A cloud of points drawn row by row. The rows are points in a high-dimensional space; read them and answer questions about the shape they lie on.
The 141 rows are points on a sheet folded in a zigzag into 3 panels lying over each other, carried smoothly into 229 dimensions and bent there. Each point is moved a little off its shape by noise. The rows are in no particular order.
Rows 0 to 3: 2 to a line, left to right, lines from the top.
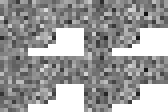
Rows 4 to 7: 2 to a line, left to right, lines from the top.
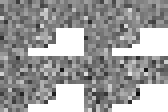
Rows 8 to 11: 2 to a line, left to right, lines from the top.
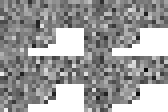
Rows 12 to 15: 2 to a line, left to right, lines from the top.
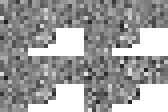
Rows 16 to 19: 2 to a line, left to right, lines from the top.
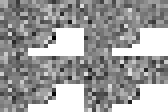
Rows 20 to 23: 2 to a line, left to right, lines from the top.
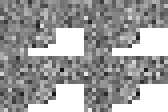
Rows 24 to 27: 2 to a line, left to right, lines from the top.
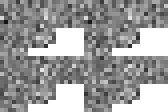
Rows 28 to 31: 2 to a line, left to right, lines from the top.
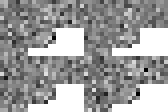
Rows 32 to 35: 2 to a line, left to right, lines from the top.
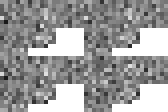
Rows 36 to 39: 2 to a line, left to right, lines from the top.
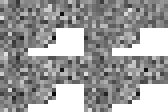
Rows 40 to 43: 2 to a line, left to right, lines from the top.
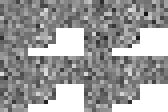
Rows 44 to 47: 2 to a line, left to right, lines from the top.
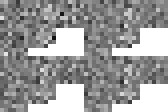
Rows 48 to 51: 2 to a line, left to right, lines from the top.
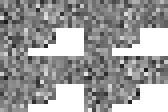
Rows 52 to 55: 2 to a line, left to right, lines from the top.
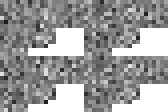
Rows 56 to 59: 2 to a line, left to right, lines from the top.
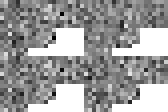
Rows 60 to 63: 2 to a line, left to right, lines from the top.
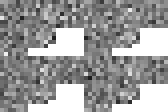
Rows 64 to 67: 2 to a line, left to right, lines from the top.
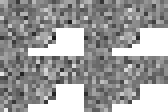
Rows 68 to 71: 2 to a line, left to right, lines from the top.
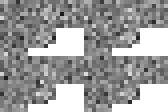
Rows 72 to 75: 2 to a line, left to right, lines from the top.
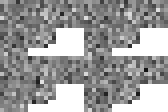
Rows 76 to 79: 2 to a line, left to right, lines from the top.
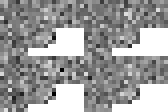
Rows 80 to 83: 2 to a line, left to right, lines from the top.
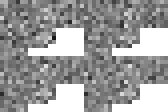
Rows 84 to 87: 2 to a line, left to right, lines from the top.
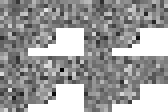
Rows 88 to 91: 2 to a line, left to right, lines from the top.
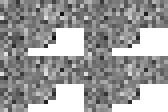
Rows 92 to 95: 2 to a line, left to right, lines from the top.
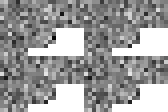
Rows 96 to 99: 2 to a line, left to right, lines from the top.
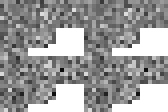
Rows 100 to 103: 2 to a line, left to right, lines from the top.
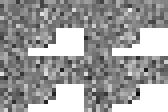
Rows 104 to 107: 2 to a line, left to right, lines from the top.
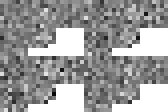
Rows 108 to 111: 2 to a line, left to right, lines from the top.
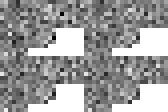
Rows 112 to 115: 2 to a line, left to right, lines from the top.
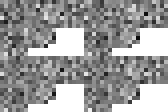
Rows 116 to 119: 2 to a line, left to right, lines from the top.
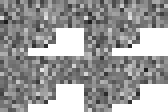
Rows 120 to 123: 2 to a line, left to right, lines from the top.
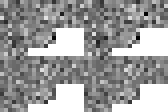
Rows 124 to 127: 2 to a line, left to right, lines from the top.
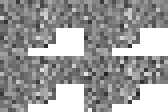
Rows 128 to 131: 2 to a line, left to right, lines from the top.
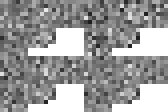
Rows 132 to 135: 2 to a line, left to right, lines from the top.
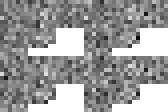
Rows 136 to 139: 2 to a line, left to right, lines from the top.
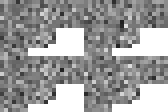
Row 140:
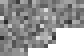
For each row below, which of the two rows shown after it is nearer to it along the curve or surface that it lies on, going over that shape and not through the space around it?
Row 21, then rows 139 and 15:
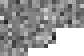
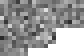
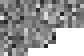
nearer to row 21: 139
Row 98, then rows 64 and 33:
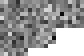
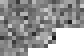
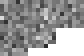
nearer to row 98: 33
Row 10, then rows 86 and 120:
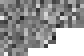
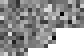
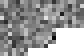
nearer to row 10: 86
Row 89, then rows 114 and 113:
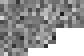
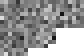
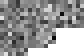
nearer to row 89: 114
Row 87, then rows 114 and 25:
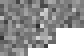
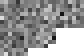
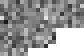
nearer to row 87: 114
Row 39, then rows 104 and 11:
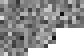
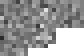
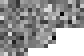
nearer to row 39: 11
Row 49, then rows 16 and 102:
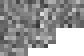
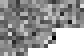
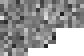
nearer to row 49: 102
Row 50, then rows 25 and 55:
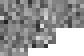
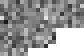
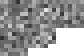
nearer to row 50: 25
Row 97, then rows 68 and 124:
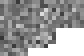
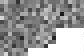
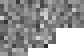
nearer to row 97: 68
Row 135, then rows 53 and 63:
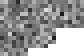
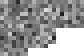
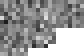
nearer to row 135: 53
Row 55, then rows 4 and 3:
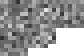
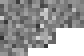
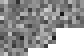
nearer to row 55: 3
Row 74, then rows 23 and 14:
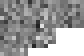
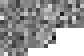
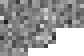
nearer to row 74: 14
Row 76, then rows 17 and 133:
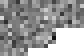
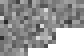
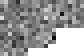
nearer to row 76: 17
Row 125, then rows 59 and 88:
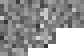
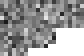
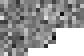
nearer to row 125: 88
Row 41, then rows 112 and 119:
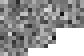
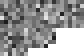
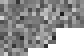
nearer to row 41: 119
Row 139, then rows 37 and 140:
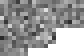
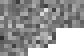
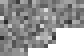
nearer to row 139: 140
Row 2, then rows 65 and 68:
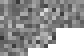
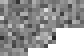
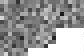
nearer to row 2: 68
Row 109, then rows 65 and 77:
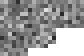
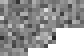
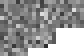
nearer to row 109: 77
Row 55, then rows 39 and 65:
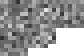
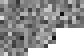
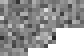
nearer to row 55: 39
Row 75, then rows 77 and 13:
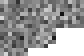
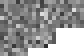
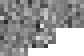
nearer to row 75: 77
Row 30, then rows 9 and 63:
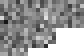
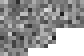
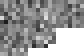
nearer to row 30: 63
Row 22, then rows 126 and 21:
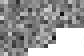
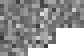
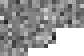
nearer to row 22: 126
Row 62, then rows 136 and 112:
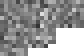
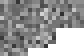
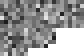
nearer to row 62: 136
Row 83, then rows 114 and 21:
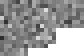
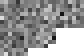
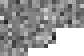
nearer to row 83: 21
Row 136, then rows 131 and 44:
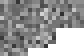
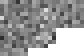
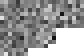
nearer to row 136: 44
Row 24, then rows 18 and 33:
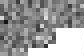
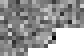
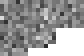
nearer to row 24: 18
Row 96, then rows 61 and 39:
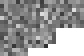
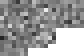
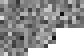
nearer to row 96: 39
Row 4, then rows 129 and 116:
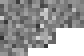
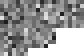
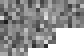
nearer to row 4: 129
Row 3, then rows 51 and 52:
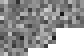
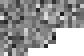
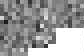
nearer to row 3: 51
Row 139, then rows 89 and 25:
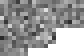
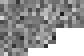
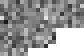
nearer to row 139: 25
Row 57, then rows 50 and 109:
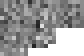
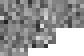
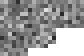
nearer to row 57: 50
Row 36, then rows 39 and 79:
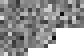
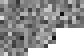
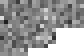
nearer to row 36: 39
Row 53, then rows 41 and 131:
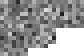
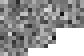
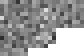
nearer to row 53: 41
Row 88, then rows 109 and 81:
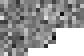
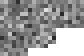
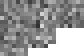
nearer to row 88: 81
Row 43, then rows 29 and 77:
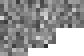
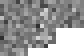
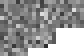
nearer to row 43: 29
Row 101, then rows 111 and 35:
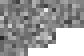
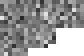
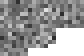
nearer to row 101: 35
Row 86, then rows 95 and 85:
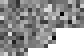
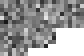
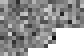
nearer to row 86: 85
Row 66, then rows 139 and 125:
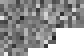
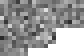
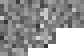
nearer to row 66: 125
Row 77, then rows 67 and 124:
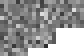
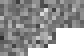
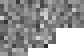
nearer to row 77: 67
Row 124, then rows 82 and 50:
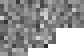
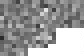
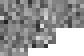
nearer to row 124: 82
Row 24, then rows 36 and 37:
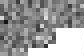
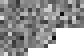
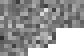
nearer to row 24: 37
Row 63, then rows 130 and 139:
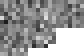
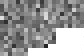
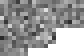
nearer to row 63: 139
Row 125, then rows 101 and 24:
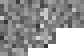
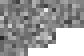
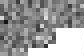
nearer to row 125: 101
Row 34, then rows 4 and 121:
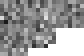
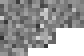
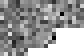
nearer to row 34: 121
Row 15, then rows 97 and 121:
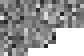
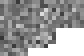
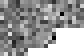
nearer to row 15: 121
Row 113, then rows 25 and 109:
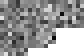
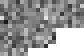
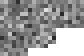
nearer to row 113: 109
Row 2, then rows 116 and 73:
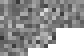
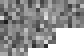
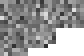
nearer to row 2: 73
